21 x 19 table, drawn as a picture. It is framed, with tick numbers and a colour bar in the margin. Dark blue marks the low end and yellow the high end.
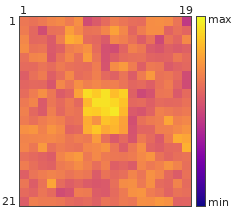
Stripes: none. Slope: none. Grain: blotchy. Odd patch: higher, in the centre. Ninth with the highest average: centre. Roughest part: centre. Histogram: skewed, a long tail of high values.
